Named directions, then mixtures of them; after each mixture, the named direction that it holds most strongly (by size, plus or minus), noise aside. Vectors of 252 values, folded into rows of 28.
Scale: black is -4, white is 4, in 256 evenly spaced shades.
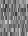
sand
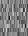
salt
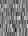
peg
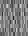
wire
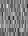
wire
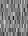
wire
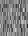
peg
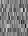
salt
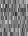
sand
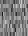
peg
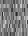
peg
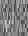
salt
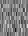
peg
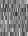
sand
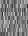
wire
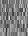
salt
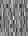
wire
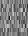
salt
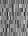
salt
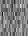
wire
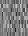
peg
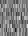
peg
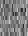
sand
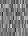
peg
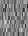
salt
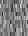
peg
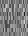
salt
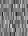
peg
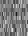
peg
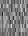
wire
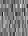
wire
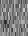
salt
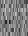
sand
